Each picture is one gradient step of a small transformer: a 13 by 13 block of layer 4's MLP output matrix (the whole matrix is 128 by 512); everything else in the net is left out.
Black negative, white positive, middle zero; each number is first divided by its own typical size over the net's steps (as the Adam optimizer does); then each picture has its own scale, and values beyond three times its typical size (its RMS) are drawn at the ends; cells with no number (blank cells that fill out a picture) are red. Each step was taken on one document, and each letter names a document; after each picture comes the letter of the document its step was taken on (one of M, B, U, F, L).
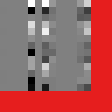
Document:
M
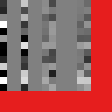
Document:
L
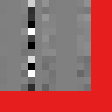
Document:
M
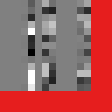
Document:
M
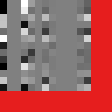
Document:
L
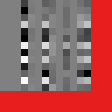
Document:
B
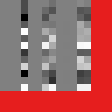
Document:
B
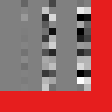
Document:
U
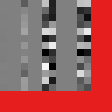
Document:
M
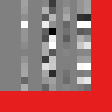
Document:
U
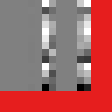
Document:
M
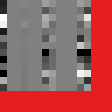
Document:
L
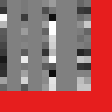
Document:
L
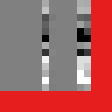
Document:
U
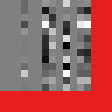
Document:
B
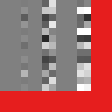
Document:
U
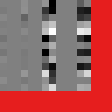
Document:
M
